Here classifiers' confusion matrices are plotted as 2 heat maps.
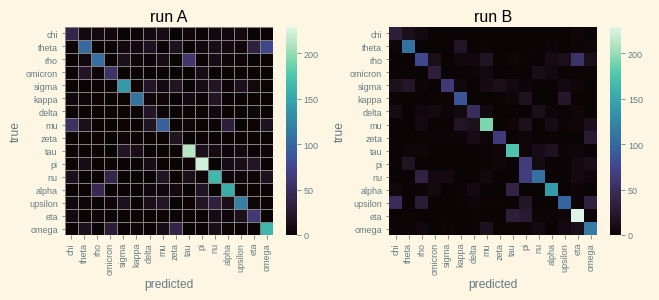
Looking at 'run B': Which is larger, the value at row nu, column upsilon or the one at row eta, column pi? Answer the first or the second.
the second
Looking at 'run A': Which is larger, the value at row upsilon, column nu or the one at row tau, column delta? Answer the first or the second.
the first
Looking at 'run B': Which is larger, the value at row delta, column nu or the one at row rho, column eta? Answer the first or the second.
the second
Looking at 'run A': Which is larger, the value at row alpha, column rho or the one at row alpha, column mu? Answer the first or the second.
the first
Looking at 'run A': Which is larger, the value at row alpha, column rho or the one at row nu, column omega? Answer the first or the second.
the first
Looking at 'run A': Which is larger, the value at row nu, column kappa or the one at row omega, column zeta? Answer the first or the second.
the second
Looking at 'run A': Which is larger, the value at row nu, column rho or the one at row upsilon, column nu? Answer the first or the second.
the second
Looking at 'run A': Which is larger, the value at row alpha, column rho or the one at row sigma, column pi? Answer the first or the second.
the first
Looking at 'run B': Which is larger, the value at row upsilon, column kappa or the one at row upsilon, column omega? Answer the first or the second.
the second
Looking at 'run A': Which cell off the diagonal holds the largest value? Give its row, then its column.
theta, omega
